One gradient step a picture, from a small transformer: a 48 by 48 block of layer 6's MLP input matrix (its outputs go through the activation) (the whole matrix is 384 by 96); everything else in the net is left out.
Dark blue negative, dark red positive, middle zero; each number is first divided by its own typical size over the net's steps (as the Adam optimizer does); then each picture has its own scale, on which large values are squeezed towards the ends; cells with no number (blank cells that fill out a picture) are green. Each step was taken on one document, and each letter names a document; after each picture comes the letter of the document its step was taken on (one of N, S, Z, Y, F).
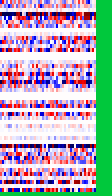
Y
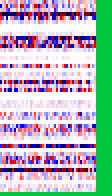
Y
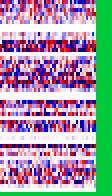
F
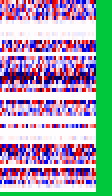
F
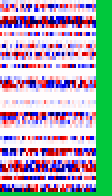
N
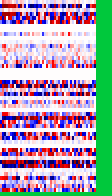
N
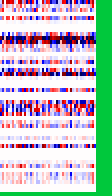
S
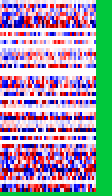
N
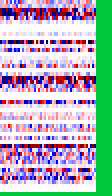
Y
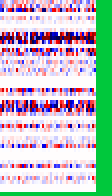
S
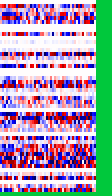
N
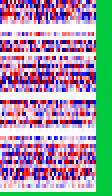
Y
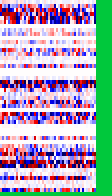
N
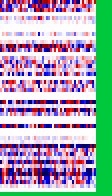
F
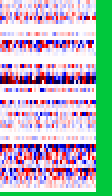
Y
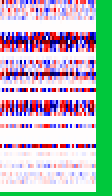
S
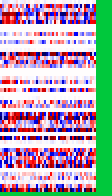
N
